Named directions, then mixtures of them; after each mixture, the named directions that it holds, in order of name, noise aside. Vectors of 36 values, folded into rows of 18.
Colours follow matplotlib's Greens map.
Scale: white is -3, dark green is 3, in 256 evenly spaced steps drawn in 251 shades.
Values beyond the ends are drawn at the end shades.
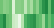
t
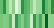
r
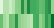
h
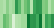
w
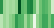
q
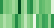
q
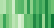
h, t, w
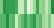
h, q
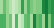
h, r, t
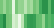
t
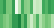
r, w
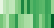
h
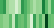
r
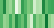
r, w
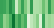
w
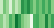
h, r, t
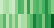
h, t, w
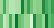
h, r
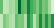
q, w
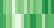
t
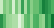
h, t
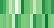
r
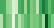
q, r, t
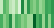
h, q, r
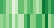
q, r, t
